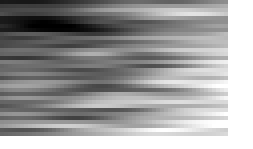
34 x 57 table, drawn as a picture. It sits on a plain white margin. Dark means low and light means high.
There is an overall slope up to the bottom right. The bottom right is the ninth with the highest average. Streaks run across, left to right. The top left is the ninth with the lowest average.
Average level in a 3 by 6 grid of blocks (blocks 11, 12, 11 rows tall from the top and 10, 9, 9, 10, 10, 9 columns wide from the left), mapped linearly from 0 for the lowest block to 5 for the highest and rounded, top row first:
001233 / 222235 / 223445
